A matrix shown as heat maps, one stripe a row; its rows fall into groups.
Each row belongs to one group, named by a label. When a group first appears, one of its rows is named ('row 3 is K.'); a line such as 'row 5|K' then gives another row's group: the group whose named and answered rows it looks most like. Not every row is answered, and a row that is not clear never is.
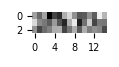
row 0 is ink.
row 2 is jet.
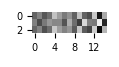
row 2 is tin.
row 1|jet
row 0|tin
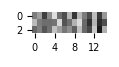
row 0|tin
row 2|tin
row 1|tin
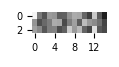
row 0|tin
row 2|tin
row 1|jet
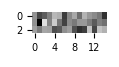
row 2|ink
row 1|jet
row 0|jet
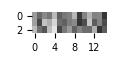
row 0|jet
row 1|jet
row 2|tin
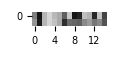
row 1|jet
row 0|jet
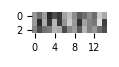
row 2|jet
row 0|ink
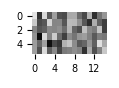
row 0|ink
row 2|jet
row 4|ink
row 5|ink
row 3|jet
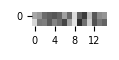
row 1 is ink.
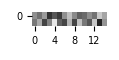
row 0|ink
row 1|tin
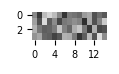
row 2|tin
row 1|ink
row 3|ink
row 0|jet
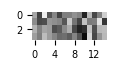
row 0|ink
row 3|ink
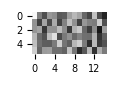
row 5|ink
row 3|tin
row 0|tin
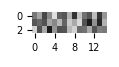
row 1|tin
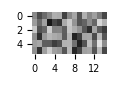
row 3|jet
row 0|jet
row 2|tin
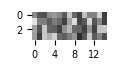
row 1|ink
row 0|jet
